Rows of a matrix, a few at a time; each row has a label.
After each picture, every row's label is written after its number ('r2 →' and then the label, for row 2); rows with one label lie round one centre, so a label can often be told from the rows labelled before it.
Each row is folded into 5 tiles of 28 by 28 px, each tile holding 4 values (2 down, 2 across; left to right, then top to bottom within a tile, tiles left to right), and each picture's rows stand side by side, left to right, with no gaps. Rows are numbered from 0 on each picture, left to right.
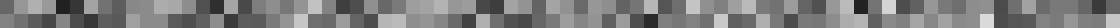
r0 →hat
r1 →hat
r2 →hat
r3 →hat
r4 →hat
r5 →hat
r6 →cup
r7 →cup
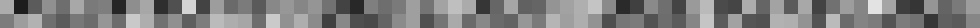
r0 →cup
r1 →cup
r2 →hat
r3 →hat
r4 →hat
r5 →cup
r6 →hat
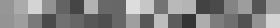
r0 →hat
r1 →hat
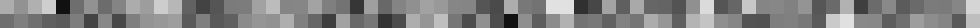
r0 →hat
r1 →hat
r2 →hat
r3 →hat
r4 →cup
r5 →cup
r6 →cup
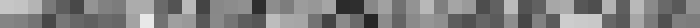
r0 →hat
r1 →cup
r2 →hat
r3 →hat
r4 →cup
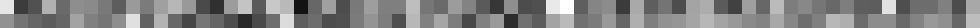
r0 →cup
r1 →hat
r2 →cup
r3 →hat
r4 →cup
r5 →cup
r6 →cup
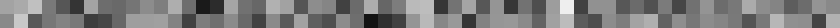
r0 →hat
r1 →hat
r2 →hat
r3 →cup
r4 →cup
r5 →cup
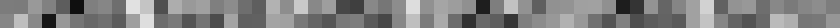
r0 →hat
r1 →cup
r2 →hat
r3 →hat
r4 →hat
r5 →cup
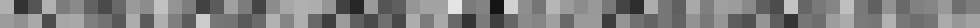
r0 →cup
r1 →hat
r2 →hat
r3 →hat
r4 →hat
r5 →hat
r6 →cup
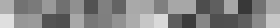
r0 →cup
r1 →hat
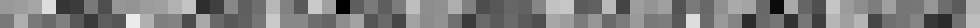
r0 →hat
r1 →hat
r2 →hat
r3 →hat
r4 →cup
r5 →hat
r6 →hat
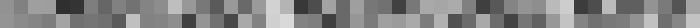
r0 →hat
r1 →hat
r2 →cup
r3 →hat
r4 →cup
